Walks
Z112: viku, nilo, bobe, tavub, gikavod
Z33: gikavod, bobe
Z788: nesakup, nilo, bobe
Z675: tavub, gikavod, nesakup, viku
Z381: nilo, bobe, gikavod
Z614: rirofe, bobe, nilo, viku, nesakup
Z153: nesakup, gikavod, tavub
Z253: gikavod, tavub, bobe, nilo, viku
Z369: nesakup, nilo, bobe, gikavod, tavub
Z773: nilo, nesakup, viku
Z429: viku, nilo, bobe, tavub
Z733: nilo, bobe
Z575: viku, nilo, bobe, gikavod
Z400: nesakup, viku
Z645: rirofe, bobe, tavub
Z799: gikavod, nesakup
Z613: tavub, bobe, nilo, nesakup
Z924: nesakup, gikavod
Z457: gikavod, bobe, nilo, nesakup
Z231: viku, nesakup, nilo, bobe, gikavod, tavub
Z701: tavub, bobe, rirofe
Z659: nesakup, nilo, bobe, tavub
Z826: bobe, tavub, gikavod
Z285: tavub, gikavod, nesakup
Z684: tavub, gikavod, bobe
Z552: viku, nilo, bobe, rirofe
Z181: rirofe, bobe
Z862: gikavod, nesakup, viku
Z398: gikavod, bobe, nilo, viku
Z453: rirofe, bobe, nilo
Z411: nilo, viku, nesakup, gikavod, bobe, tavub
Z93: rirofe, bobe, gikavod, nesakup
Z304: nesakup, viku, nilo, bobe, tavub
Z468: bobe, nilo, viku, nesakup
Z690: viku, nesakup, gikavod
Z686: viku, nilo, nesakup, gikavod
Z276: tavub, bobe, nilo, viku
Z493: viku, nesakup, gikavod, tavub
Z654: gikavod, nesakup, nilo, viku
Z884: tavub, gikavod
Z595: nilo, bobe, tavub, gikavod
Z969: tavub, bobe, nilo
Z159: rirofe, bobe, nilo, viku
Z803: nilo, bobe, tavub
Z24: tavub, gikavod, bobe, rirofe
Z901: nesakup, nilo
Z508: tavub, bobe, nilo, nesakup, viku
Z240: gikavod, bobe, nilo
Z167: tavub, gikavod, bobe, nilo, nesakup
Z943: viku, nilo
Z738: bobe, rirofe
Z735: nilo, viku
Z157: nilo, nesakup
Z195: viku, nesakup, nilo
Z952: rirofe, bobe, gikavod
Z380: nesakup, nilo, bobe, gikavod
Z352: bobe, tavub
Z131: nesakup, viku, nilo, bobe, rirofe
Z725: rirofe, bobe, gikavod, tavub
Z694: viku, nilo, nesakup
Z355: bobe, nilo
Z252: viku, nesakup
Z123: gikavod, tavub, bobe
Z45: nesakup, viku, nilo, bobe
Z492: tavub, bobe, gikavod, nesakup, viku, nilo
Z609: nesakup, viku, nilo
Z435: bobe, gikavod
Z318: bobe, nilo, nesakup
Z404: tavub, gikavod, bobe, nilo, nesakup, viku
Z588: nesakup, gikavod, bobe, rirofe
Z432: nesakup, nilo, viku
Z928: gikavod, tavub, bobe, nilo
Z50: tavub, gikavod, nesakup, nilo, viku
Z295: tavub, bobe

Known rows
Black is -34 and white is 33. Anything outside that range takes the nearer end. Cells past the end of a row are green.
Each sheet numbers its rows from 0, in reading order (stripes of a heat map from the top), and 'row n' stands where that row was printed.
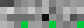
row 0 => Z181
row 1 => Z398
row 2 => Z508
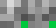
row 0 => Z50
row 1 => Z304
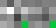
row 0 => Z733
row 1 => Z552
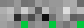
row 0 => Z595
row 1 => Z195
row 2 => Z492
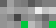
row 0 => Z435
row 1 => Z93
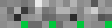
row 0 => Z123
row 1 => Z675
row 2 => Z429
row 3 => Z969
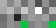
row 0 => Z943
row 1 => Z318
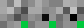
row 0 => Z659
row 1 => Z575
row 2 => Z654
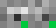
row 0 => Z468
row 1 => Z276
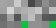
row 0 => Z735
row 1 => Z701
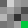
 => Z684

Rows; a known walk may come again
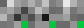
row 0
Z684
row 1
Z432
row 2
Z675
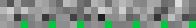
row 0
Z803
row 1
Z157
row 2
Z153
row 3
Z690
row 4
Z411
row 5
Z380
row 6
Z167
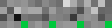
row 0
Z195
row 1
Z552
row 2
Z924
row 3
Z901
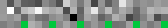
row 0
Z318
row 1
Z952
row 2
Z799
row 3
Z355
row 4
Z404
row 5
Z508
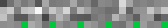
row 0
Z701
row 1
Z733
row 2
Z295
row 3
Z131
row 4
Z285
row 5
Z613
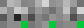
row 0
Z493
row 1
Z400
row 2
Z686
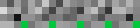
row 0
Z240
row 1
Z659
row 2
Z588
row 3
Z788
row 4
Z429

